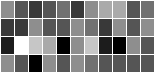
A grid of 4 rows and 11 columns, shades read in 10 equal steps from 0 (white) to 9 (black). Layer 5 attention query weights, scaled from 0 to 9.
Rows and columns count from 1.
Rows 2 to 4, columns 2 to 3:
7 4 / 0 2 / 6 9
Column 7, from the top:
4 5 2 5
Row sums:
56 60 55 62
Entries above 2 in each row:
11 11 8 11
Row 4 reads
4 6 9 4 6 4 5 6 6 6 6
